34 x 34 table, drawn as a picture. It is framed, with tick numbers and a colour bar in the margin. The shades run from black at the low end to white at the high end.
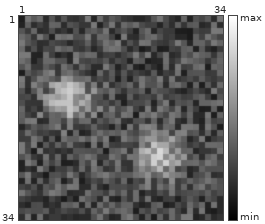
There is no overall slope. Overall the values sit about 30% of the way up the scale. There are two bumps. The ninth with the highest average is the middle left. Neither half mirrors the other. No row or column stands out.
